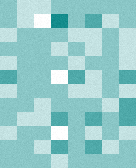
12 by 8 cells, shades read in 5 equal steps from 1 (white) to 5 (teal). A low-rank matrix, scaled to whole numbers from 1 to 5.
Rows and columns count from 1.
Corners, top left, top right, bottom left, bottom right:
3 3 3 3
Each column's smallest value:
2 2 1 1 2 2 2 2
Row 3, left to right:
2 3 3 3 2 2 3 2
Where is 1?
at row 2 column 3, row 6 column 4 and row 10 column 4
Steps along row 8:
same down up same same down up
